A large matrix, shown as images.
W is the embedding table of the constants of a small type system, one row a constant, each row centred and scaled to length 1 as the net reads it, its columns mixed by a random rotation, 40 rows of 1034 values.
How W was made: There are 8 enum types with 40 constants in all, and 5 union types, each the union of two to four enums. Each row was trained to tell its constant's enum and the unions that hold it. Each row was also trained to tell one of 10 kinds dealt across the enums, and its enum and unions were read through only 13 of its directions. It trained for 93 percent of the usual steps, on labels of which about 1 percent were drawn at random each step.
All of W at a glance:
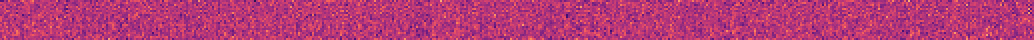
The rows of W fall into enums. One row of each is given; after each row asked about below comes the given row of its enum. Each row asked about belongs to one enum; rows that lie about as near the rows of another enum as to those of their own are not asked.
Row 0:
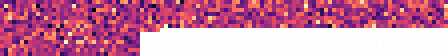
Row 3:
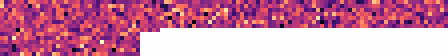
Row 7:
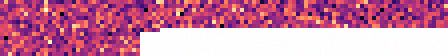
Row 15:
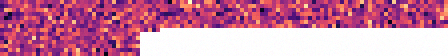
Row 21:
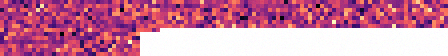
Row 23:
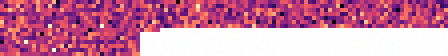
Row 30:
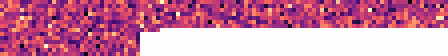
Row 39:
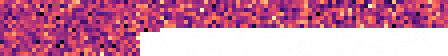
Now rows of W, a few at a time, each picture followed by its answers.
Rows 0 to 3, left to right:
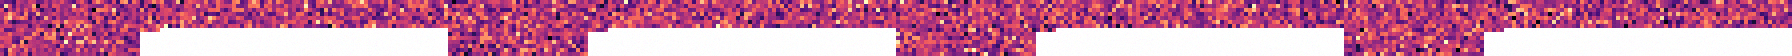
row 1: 0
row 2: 7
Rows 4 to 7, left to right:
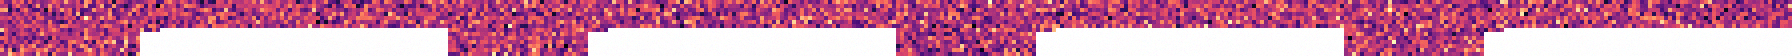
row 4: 3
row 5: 3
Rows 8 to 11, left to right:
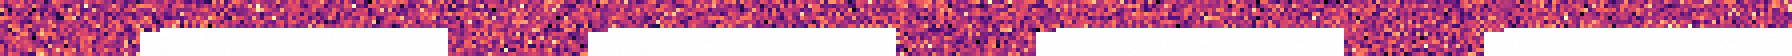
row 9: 0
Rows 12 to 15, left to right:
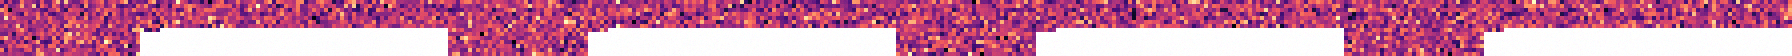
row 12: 0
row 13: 3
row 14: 30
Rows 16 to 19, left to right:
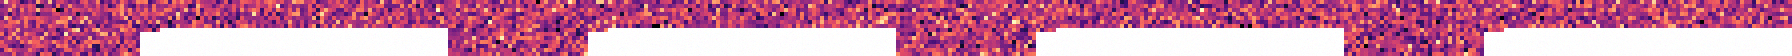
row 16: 30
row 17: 0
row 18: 39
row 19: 30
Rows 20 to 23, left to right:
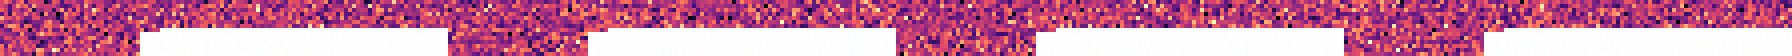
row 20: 39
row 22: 39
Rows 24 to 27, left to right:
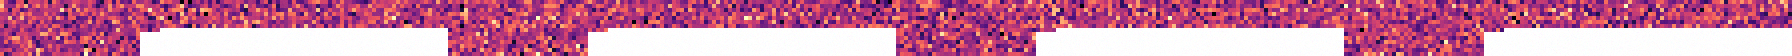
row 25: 7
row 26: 39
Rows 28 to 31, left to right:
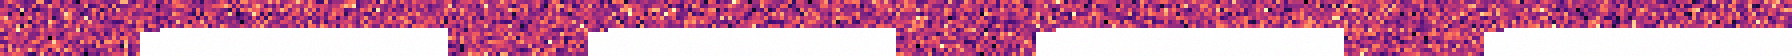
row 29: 3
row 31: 23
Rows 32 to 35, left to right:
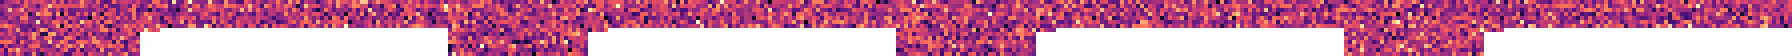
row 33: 30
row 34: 30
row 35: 15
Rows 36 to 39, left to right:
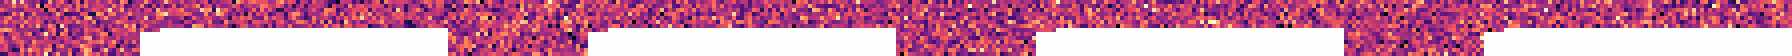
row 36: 3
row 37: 0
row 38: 39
